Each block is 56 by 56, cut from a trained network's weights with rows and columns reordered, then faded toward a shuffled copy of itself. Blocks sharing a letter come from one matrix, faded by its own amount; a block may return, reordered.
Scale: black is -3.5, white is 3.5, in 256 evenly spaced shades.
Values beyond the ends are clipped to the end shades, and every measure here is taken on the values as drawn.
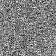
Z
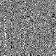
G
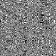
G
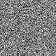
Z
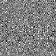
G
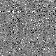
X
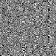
G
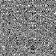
X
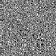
G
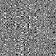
G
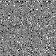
X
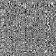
G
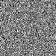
Z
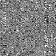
G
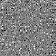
X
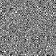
G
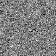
Z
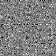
X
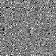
X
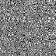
X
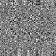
G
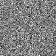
Z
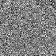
Z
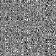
G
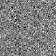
G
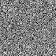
Z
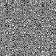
G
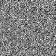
Z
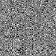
G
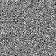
Z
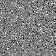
X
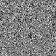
Z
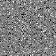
X
